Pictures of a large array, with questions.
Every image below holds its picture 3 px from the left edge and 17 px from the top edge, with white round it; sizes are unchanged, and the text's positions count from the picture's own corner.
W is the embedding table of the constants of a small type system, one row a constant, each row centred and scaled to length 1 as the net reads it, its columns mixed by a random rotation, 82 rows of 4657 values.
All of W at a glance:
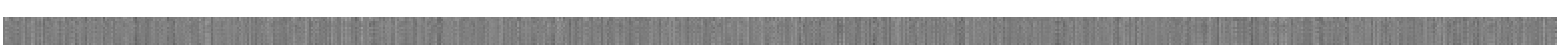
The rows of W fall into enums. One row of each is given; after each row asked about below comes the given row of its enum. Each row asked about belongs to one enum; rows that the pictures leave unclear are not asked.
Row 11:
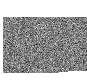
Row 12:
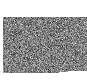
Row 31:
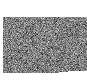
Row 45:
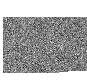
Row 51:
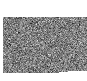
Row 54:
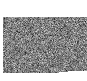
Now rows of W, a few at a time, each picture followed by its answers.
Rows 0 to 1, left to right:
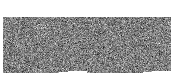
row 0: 11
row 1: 12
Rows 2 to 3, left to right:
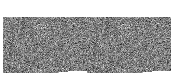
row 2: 11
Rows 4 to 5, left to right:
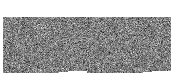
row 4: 11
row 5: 54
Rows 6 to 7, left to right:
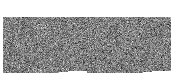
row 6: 11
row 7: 31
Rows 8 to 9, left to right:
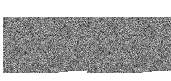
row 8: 54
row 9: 54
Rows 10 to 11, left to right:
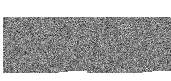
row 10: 54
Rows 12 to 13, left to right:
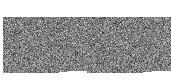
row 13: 51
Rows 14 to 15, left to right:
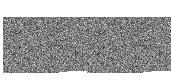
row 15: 12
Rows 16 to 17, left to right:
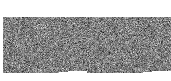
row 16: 11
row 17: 54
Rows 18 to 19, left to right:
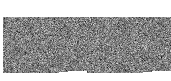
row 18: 54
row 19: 45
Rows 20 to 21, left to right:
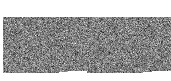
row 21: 54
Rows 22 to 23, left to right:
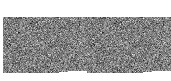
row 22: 51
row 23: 51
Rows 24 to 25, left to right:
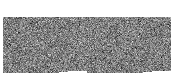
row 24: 51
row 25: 31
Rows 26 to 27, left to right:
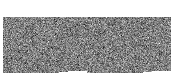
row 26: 31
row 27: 12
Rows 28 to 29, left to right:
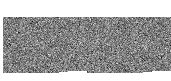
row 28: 51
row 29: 45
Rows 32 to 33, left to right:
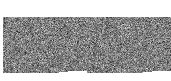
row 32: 54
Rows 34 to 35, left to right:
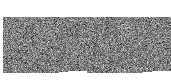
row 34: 31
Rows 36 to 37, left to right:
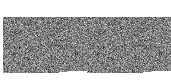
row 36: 12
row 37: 12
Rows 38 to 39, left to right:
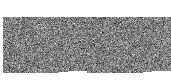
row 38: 11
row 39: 51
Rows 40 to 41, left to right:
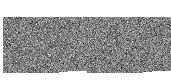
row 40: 51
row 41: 31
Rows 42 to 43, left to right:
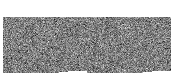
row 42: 31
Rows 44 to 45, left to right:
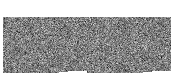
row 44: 54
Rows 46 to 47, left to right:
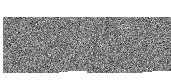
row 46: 51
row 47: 11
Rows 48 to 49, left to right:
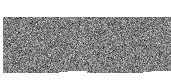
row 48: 51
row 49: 12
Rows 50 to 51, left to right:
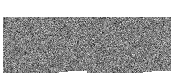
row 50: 54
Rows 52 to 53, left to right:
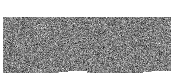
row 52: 11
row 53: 12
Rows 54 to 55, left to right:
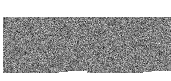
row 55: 12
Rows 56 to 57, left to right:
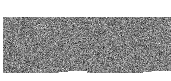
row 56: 11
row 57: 12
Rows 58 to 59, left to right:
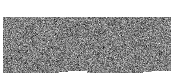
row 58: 31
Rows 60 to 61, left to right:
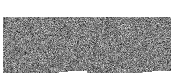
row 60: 54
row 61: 11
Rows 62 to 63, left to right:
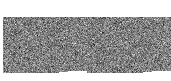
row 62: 12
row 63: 51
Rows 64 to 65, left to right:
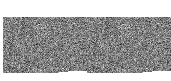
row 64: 11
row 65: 11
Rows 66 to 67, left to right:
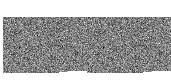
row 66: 12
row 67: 12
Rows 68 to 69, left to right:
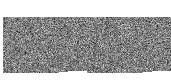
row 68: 54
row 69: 11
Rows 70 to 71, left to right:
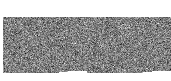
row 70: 12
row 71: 11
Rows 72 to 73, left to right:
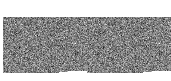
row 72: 12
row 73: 12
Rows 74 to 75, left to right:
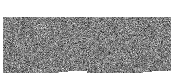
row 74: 11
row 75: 54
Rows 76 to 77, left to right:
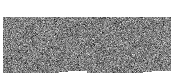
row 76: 31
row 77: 51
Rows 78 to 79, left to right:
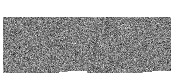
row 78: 12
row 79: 11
